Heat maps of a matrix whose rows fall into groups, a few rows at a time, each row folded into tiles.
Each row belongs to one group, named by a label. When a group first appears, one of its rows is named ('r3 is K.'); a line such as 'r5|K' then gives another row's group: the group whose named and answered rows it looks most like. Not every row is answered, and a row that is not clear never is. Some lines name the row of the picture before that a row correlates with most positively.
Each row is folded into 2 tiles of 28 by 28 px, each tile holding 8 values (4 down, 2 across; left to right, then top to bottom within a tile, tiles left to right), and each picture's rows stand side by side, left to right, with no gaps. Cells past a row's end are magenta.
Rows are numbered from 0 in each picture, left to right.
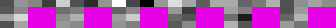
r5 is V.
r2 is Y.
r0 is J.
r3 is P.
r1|Y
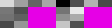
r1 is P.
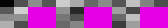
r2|J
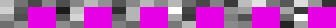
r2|V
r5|J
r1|V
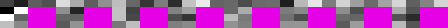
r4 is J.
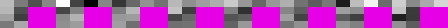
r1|Y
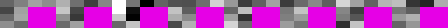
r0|V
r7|Y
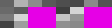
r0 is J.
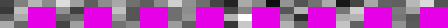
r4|J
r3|Y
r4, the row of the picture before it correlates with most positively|0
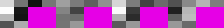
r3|V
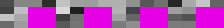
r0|J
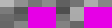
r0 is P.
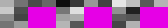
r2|P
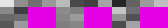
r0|P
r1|Y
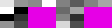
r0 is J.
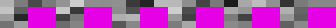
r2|Y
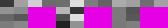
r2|P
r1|J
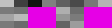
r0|Y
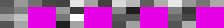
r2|P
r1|J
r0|J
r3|P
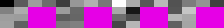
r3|J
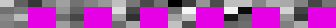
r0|Y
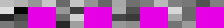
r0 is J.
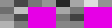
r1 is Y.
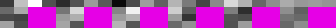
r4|P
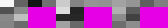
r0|Y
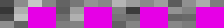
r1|V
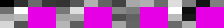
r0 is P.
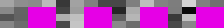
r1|J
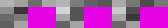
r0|P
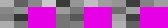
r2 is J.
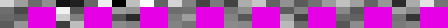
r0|P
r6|P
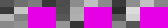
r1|V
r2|V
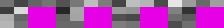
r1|V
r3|P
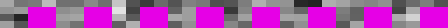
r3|J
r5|Y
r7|J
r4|V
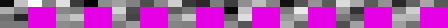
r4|V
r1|Y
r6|P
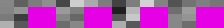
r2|V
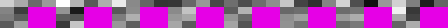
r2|Y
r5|Y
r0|P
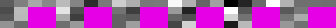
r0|V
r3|P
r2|P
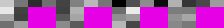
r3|Y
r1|V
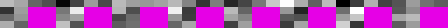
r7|J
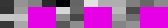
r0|J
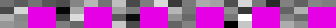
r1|V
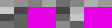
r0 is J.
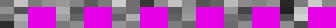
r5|V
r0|J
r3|Y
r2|Y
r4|P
